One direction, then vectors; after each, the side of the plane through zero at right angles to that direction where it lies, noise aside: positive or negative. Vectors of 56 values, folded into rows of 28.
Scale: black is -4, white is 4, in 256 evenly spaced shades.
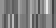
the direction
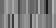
negative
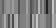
negative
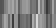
negative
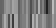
negative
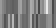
positive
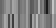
negative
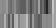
negative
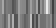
positive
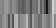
negative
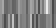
positive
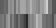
positive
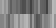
negative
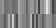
positive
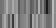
negative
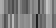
positive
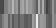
negative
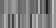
negative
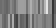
positive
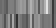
positive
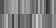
negative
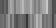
positive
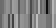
negative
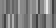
positive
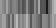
negative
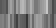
positive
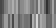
negative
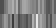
negative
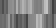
positive
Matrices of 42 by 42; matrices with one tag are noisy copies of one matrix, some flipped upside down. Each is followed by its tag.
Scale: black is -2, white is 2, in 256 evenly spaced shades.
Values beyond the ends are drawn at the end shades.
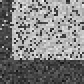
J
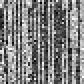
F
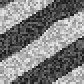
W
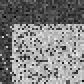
J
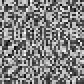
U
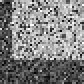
J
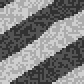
W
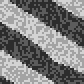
W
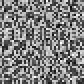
U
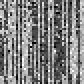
F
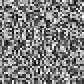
U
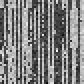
F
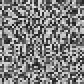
U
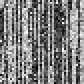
F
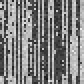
F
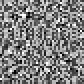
U
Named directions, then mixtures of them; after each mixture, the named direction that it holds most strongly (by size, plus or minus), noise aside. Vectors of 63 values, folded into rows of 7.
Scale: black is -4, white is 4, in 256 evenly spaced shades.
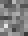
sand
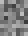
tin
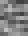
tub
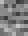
tub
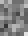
sand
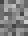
tin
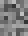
tin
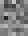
tin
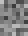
tin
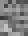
tub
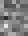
sand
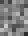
sand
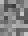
tin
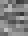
tub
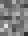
sand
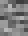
tub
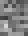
tub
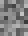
tin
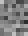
tin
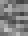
tub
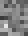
sand
